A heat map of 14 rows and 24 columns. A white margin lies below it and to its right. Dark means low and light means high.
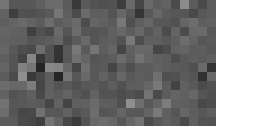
Slope: none. Stripes: none. Odd patch: rougher, in the middle left. Grain: fine. Odd rows or columns: none. Roughest part: middle left. Seam: none.
